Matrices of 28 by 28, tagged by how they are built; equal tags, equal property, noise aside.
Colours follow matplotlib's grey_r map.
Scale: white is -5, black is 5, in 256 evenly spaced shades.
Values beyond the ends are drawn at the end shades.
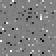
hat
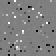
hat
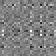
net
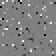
hat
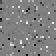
hat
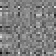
net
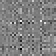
net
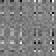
net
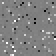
hat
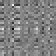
net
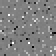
hat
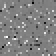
hat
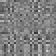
net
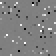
hat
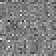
net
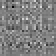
net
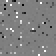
hat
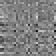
net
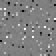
hat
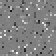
hat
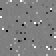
hat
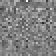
net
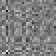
net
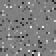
hat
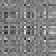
net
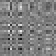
net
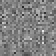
net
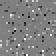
hat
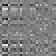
net
